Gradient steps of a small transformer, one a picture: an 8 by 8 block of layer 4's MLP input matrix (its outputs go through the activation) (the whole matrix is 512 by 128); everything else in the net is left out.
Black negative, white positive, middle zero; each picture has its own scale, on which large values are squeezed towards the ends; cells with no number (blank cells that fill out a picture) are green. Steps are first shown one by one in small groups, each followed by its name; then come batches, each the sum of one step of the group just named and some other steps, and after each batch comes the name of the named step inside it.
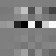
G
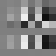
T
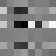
G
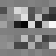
T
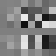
T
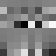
G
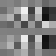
T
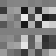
T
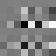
G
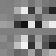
G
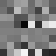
G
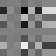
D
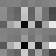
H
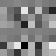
H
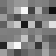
H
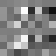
H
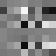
H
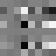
H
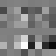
D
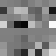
D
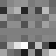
D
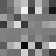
H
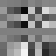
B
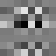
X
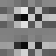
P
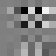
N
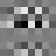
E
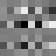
X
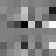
B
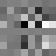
N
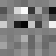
E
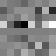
B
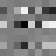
X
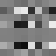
P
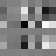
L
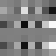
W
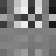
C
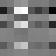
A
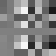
C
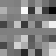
W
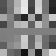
C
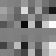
W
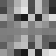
C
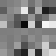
L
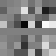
L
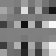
W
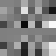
W
